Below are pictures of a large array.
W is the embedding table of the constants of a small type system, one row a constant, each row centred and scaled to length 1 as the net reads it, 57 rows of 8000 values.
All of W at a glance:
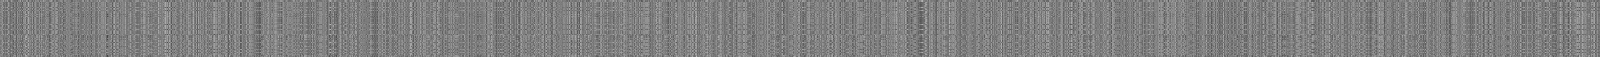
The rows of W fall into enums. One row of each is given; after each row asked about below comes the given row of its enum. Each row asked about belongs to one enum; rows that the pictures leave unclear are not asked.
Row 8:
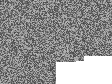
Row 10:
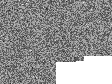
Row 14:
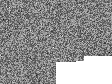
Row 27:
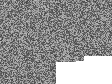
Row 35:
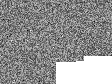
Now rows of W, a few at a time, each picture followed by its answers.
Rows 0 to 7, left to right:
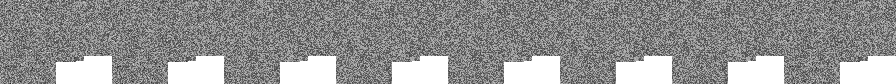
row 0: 10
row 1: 10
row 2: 27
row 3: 8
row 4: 27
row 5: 8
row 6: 8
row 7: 10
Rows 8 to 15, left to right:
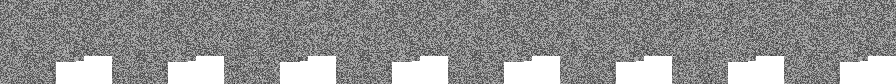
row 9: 27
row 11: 27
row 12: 27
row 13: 8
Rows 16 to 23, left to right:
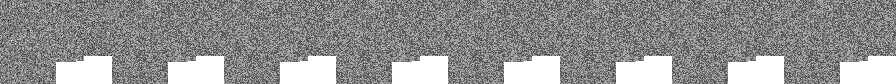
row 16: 35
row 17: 27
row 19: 27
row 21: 27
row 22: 8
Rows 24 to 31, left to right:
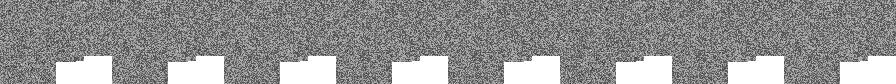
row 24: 10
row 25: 8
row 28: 27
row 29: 10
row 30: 27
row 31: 8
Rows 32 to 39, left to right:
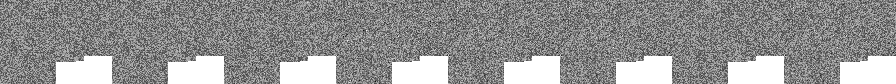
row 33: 8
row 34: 10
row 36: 14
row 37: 14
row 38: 27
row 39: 14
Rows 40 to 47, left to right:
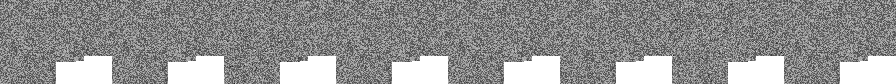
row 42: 10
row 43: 8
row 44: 8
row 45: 27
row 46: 14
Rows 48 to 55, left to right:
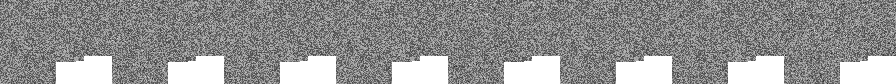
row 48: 8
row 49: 10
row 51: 8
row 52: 10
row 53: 8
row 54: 27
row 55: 14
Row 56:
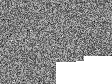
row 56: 35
